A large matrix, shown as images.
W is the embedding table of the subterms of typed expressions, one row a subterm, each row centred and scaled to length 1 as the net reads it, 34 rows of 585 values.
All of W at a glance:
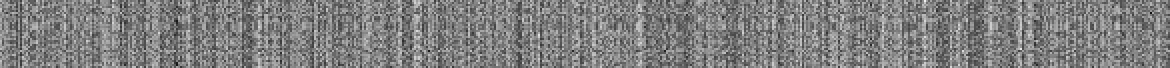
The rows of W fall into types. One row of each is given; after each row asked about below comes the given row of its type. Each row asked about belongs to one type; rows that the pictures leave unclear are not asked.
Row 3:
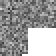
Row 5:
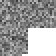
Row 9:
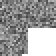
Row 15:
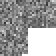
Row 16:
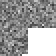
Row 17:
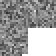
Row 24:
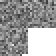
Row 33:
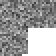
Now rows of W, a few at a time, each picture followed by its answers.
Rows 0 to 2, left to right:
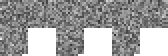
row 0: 24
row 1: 16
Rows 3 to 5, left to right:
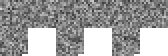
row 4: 17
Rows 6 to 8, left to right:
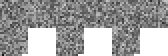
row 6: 17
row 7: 3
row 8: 15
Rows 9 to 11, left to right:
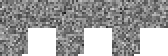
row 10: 9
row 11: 3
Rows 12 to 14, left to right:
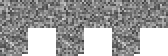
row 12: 5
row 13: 3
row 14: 5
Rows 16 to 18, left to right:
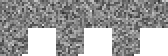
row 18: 33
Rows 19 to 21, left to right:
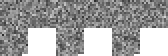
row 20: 5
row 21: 5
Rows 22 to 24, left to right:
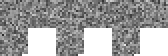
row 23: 33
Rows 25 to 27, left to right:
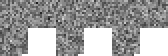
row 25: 16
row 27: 17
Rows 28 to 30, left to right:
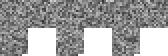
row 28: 16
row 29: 33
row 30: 17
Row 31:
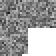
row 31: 9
